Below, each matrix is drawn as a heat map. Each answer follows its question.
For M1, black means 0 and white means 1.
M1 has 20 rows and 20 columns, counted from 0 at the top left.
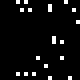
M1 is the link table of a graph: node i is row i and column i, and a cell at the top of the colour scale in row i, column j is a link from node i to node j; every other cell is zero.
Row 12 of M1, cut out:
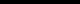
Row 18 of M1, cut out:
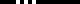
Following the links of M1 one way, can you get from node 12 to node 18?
no
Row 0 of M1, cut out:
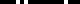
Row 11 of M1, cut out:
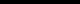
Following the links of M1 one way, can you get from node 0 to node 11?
yes
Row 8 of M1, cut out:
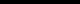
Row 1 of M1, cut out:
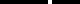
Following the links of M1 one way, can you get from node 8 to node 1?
no
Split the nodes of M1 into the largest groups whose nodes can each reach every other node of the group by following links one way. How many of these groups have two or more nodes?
0
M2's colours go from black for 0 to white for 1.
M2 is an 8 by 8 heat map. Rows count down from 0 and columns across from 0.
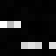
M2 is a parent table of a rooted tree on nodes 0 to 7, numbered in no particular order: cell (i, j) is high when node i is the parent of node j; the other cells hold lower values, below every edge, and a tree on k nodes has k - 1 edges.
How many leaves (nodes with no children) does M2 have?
6
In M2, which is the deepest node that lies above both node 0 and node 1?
3
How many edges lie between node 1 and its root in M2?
2
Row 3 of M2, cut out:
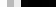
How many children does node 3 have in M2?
3
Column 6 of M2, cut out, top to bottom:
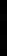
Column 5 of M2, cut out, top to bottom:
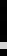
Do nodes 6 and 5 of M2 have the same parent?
no
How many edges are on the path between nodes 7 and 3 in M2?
2
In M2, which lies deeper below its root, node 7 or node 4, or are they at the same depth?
the same depth
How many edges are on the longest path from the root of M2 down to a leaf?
2
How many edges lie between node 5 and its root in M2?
1
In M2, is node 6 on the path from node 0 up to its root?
yes
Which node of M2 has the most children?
6
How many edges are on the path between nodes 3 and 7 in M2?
2
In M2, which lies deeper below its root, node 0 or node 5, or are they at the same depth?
node 0
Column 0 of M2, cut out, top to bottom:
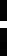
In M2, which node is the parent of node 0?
3
